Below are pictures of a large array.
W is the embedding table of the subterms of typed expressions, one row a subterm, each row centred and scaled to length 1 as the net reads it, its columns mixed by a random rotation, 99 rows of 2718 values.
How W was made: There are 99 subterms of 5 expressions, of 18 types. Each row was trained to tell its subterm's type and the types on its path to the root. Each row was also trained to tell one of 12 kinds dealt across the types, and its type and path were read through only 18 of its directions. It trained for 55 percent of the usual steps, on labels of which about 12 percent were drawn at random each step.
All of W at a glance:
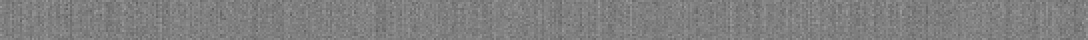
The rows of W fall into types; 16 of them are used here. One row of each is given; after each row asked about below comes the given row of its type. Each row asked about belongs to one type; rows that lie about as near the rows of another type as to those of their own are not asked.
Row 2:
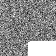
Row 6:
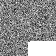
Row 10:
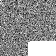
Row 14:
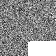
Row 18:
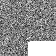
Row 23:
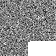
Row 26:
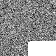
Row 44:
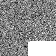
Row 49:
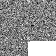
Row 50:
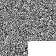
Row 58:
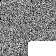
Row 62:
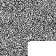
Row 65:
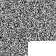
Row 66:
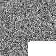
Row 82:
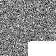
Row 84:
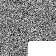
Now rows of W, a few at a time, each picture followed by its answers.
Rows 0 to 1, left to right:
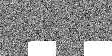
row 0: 66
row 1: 49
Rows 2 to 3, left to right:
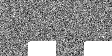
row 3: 18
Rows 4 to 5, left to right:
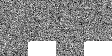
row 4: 82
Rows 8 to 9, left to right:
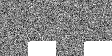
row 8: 14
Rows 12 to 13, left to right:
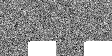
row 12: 26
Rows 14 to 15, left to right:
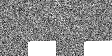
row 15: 26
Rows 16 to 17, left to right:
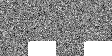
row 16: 23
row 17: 50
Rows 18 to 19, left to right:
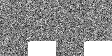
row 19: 65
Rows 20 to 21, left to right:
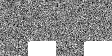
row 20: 10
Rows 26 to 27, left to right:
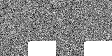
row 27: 58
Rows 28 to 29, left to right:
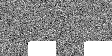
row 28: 58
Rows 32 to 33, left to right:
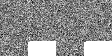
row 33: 18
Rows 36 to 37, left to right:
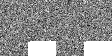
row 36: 82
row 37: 49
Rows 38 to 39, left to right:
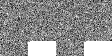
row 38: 50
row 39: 10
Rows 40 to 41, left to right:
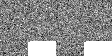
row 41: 50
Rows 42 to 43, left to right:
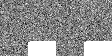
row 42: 23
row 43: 65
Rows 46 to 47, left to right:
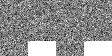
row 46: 66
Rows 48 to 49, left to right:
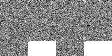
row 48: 2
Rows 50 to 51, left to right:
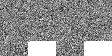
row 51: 62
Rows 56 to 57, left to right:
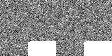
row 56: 49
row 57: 2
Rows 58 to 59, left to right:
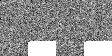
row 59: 65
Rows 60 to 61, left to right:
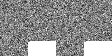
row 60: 14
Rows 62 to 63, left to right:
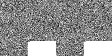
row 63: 50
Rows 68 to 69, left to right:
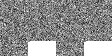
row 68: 65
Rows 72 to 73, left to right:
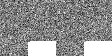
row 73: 23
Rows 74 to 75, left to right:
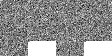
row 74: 84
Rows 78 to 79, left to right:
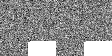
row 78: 14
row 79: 14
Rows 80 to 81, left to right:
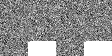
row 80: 6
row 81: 10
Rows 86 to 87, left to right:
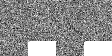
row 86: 82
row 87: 84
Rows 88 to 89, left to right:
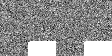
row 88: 18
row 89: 2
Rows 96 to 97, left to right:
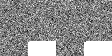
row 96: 82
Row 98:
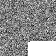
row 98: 49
